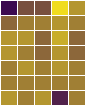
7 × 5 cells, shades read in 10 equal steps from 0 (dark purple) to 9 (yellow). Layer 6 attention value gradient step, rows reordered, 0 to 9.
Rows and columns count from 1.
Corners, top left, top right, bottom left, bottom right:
0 6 6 5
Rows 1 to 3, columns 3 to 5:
3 9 6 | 5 6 5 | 4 7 4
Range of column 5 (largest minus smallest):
2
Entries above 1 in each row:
4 5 5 5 5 5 4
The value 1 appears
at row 7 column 4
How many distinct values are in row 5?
2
